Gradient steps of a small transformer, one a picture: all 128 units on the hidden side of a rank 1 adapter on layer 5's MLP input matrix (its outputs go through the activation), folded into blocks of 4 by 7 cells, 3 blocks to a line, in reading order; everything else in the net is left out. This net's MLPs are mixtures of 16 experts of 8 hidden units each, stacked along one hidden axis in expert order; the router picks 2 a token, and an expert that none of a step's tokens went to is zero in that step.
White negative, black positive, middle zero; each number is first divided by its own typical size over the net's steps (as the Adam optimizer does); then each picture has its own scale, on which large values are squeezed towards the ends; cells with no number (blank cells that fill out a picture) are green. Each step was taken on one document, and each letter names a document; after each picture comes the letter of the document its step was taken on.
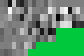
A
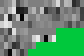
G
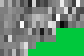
A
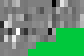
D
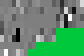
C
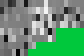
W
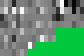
G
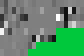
C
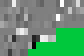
D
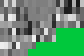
G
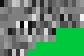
W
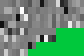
D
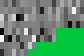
C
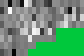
W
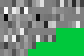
G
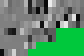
W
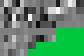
G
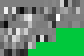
D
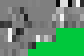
D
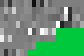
A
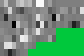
W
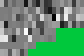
A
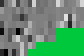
C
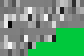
G
